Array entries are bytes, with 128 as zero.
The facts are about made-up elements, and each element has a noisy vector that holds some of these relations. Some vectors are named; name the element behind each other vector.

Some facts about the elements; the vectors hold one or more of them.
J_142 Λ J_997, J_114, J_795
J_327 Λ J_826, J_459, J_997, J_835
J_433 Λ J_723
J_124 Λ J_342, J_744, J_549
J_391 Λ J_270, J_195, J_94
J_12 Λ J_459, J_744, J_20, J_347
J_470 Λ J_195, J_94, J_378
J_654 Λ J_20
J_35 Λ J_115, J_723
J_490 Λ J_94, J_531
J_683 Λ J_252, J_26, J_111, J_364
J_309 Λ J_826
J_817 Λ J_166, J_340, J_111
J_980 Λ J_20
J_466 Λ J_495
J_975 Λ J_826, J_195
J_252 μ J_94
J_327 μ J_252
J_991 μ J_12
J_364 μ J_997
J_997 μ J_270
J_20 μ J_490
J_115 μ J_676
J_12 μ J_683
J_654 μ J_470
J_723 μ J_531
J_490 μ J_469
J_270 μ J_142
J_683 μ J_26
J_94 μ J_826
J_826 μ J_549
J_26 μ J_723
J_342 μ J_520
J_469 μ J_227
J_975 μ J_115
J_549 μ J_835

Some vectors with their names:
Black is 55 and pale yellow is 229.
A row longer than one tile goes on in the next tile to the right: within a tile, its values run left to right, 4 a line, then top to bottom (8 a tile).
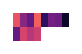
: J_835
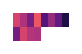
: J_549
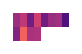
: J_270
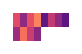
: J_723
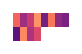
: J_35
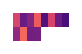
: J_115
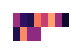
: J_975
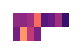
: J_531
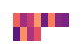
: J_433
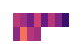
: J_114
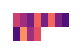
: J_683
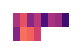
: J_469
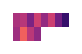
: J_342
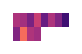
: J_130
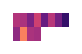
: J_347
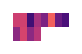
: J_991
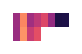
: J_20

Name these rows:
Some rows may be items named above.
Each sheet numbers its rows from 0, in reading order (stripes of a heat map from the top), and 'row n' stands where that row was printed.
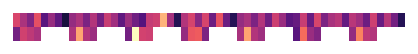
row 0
J_549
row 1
J_252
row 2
J_327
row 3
J_364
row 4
J_252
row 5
J_94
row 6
J_459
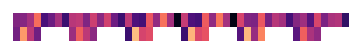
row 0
J_531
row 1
J_342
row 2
J_309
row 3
J_309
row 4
J_142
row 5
J_195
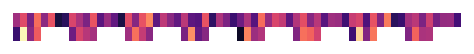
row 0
J_980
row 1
J_549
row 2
J_723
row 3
J_676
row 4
J_391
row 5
J_469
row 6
J_12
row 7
J_270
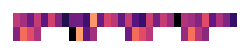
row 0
J_997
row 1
J_470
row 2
J_826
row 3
J_26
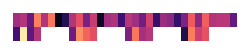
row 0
J_654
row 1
J_227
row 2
J_520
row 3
J_490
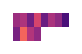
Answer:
J_378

